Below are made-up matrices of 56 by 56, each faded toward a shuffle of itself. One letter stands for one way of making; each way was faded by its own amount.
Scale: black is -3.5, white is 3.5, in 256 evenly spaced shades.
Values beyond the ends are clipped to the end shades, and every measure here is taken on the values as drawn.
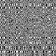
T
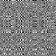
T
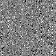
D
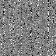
D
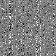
D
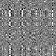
T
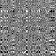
T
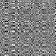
T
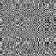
T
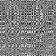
T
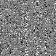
D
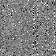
D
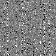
D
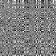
T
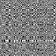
T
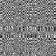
T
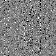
D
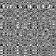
T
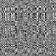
T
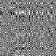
T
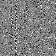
D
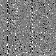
D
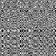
T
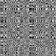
T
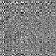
T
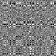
T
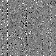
D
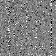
D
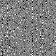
D
